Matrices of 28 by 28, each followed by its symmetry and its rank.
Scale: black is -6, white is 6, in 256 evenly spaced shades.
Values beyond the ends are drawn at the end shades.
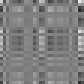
neither, rank one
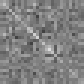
symmetric, rank five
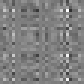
neither, rank two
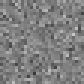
antisymmetric, full rank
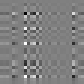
neither, rank one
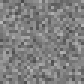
antisymmetric, full rank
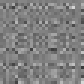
neither, rank three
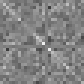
symmetric, rank five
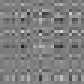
neither, rank two
